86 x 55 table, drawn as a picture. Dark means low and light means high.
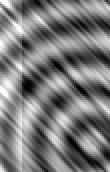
Rings: centred on the bottom right. Seam: vertical, 20% of the way across, the left part higher. Mirror symmetry: none. Average level on the scale: 50%. Lone odd cells: none.
